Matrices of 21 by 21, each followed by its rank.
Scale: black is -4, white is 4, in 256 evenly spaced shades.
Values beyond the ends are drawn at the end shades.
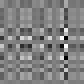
one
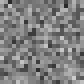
full rank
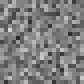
full rank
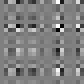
one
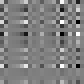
one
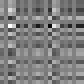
one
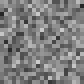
full rank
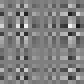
one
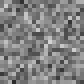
full rank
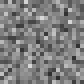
full rank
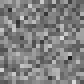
full rank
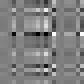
one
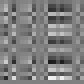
one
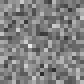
full rank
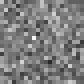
full rank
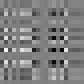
one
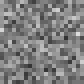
full rank
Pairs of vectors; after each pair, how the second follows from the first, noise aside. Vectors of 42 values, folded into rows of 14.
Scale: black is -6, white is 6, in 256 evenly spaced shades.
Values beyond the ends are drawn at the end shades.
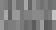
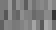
negated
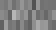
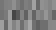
negated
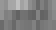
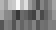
scaled up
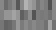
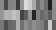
scaled up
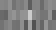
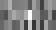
scaled up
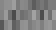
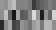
scaled up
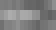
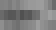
negated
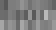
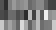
scaled up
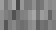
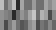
scaled up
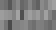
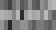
scaled up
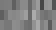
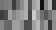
scaled up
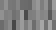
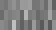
negated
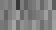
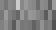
negated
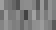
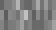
negated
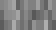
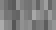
negated
